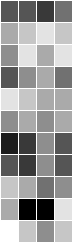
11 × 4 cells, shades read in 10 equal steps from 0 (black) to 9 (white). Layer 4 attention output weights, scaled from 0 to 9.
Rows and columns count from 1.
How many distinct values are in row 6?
2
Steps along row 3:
up down up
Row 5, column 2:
7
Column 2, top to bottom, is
3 7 8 5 7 6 2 2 6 0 7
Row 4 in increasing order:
3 4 5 6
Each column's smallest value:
1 0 0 3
